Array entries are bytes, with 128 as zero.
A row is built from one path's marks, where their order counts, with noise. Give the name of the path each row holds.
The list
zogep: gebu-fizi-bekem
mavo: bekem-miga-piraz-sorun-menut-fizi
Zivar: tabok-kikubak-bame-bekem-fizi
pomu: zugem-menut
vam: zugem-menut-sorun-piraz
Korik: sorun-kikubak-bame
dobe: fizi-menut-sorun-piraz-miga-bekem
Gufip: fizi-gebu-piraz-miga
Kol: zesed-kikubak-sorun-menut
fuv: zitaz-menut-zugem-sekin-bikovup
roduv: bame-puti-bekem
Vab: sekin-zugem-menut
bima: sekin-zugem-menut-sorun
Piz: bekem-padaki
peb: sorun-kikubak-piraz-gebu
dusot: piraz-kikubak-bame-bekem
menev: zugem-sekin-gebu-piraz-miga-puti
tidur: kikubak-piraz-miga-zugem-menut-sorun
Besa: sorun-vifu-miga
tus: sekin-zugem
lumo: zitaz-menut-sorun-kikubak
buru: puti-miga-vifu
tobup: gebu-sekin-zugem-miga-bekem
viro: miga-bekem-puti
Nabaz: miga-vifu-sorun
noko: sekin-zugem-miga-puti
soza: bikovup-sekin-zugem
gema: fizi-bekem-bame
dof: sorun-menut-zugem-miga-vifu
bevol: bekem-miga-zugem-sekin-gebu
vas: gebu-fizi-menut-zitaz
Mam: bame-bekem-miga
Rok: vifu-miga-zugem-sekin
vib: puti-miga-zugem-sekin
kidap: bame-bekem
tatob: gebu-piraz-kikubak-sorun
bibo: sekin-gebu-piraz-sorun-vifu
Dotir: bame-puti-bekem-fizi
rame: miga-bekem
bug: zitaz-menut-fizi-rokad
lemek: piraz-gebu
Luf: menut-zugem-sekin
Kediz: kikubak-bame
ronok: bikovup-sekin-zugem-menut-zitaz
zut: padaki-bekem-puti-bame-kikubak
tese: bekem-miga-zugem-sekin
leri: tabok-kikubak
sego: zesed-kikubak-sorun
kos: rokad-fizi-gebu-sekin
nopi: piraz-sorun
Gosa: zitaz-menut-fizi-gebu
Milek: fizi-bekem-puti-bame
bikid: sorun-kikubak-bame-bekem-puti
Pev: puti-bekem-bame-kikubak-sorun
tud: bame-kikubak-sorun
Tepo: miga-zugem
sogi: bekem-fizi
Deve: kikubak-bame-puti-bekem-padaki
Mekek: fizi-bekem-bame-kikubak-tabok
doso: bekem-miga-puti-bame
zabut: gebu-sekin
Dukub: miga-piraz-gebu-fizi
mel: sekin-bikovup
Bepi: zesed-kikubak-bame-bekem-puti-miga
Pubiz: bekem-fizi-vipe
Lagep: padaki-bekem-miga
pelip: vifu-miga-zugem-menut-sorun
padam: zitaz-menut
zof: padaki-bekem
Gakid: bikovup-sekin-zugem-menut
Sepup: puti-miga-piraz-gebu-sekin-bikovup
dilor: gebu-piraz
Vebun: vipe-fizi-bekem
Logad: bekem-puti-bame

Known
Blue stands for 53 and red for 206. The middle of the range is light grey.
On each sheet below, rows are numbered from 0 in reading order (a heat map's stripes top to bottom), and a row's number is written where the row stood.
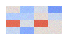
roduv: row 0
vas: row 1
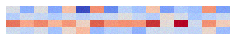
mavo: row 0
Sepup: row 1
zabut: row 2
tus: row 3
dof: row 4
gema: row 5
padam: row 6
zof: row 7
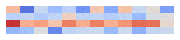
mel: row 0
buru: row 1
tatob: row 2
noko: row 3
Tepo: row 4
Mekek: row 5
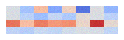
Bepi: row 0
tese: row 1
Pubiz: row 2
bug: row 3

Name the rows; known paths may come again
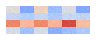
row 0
Sepup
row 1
vib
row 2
dusot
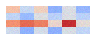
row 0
Tepo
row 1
zut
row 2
bug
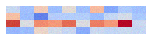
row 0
Kediz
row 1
rame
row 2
roduv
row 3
tese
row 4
padam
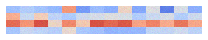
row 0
sego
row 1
lumo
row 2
Piz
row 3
nopi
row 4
Gakid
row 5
bibo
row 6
mavo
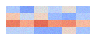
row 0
peb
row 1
pomu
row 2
viro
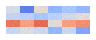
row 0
lemek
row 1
Logad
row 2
Besa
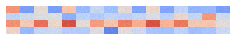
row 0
zof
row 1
Mekek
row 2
kidap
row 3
buru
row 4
Dukub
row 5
ronok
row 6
bikid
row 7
leri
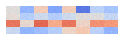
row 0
Deve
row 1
Vab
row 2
zogep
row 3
dof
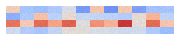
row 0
Mam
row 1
Kol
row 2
vas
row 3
tobup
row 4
gema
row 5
Korik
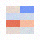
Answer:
Gufip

